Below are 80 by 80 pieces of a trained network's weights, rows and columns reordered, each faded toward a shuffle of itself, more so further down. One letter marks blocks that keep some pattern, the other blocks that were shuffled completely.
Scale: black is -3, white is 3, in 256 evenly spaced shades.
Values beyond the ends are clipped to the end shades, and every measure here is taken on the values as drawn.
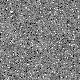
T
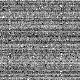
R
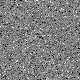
T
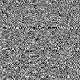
R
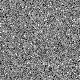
T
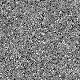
T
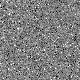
T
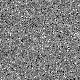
T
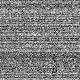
R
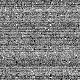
R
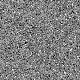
T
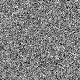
T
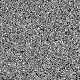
T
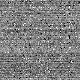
R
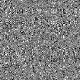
R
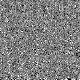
R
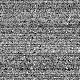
R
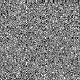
R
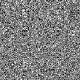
R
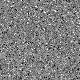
T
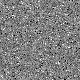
T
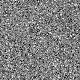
T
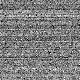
R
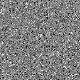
R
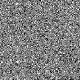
R
